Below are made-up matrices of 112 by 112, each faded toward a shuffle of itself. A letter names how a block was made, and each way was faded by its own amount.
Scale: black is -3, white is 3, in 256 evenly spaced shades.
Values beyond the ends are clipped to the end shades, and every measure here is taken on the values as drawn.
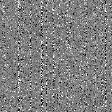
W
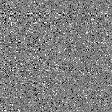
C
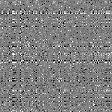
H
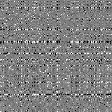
H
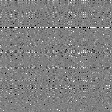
H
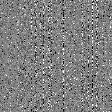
W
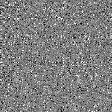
C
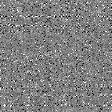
C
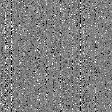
W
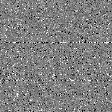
C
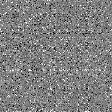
C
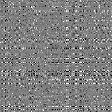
H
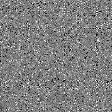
C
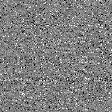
C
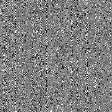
W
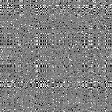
H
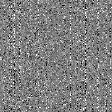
W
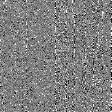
W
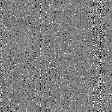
W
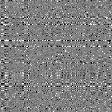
H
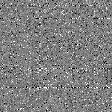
C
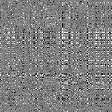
H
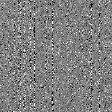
W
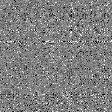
C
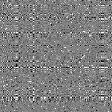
H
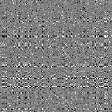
H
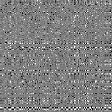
H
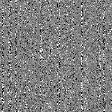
W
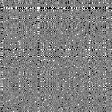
H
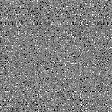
C
